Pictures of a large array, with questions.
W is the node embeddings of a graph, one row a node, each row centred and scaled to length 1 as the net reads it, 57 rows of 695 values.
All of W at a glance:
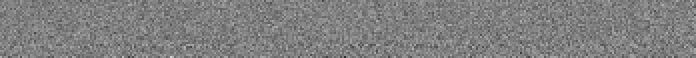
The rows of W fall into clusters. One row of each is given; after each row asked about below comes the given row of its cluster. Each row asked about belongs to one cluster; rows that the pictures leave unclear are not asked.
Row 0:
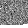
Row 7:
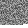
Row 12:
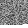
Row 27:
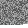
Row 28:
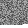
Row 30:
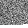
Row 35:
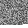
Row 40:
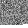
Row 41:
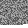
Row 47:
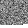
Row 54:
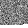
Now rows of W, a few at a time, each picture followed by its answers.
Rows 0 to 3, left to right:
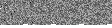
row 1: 40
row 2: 27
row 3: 30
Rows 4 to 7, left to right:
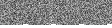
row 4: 30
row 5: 12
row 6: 0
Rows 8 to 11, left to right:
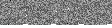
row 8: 41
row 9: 27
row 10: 35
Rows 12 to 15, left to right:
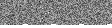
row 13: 30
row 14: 7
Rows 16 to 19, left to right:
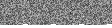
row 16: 12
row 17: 40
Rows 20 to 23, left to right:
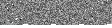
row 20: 28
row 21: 54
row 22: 30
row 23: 27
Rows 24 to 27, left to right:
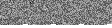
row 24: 41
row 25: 40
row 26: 28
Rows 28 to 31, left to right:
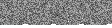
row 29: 54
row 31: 28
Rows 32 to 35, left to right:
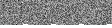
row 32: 40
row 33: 0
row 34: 7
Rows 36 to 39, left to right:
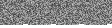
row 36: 30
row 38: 30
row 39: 7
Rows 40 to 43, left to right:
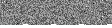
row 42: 41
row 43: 35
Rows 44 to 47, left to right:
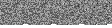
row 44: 54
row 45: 54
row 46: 47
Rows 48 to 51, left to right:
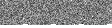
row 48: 47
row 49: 40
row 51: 27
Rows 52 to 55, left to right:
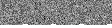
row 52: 40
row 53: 28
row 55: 41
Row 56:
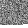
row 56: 35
